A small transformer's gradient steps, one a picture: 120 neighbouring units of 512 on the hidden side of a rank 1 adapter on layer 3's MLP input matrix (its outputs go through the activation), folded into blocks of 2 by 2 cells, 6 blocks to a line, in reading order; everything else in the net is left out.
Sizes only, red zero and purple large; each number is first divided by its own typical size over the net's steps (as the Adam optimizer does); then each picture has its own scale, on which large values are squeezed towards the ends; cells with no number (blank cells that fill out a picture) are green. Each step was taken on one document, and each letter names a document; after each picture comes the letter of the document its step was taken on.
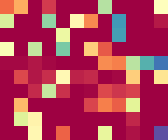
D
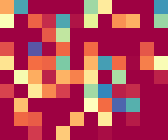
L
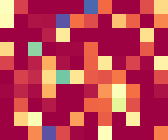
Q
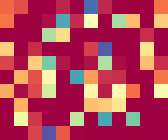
Q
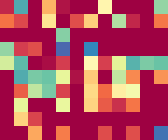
D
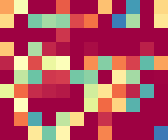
L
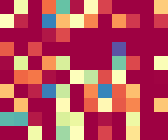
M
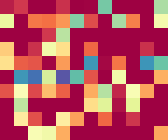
L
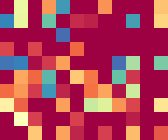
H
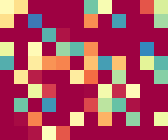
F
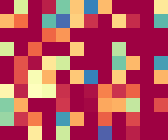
M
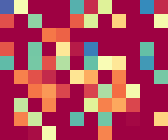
F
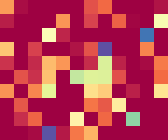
Q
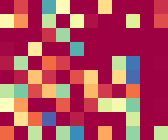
H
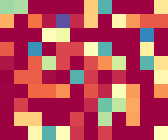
Q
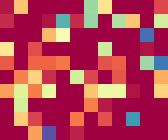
Q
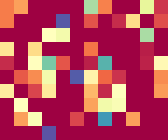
Q
